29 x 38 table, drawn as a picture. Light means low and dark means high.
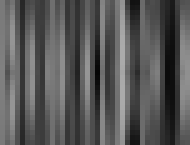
Values change most from cell to cell in the centre. It is mirror symmetric from top to bottom. The grain runs up and down.
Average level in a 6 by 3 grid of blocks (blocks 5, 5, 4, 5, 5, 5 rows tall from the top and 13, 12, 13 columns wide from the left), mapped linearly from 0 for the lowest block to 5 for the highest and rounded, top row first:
2 2 5
1 2 3
0 2 3
0 2 3
1 2 3
2 2 5
